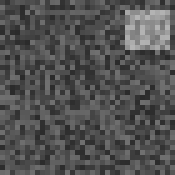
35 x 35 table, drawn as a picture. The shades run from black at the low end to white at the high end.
Average level on the scale: 30%. Odd patch: higher, in the top right. Stripes: none. Mirror symmetry: none. Histogram: skewed, a long tail of high values. Ninth with the highest average: top right.
